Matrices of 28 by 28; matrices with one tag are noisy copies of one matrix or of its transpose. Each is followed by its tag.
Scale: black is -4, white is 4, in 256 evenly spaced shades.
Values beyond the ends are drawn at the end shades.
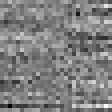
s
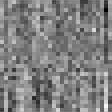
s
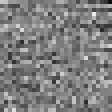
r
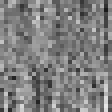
s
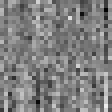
s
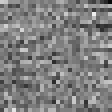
r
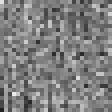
r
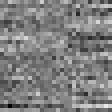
s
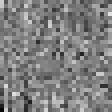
r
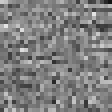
r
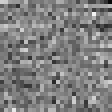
r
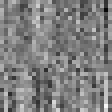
s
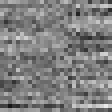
s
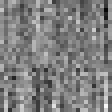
s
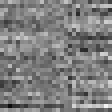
s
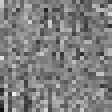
r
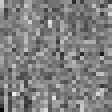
r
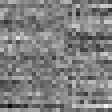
s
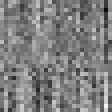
s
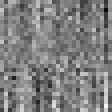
s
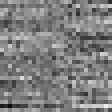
s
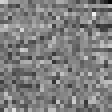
r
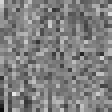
r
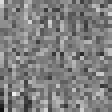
r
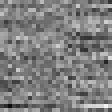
s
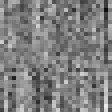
s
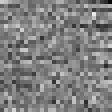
r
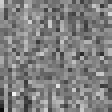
r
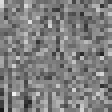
r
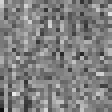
r
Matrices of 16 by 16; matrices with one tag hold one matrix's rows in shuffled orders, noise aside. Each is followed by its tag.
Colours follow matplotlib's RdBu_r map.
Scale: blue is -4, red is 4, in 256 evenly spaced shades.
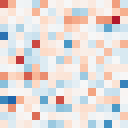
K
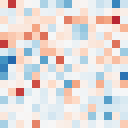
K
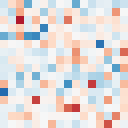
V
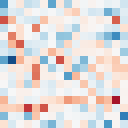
K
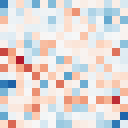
K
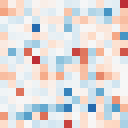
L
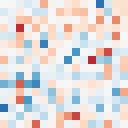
V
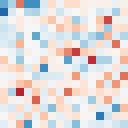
V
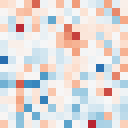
V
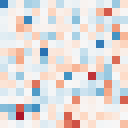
V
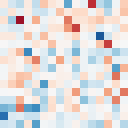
V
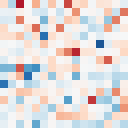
V
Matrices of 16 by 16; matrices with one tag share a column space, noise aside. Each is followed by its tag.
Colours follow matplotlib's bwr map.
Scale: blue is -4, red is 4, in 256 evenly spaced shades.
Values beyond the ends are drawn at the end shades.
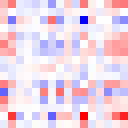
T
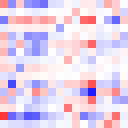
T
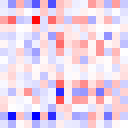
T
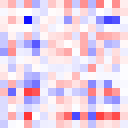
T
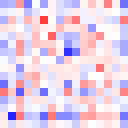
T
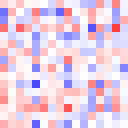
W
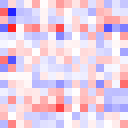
W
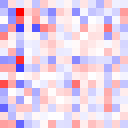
W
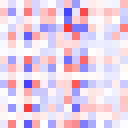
W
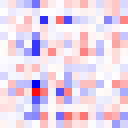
T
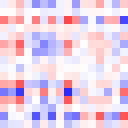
T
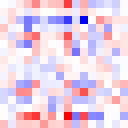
T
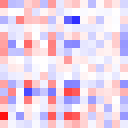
T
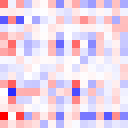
T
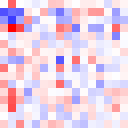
W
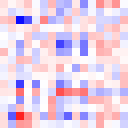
T
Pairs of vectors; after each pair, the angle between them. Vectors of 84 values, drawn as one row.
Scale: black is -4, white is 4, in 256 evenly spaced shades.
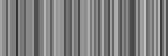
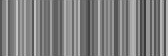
nearly opposite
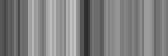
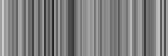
partly opposed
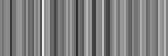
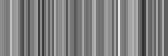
partly opposed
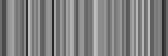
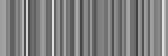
nearly opposite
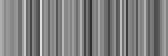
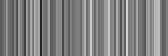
nearly opposite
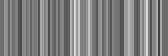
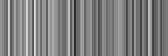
partly opposed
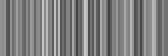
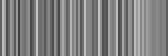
orthogonal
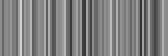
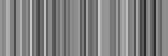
partly aligned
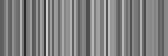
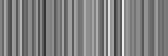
partly aligned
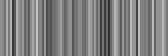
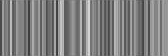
partly aligned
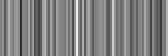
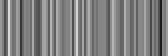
nearly parallel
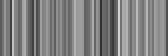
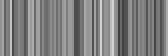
nearly opposite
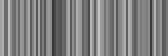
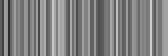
nearly opposite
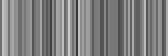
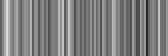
partly aligned
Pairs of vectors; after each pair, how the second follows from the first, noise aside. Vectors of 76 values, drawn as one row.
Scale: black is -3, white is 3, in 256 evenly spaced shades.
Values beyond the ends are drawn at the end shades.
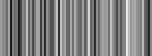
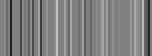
partly zeroed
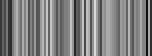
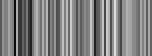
wrapped around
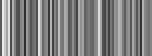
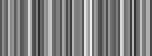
wrapped around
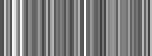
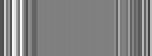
partly zeroed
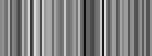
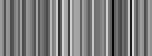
wrapped around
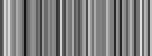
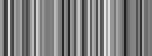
wrapped around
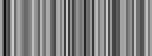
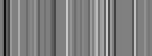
partly zeroed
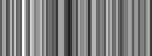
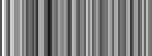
wrapped around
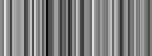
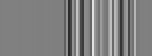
partly zeroed
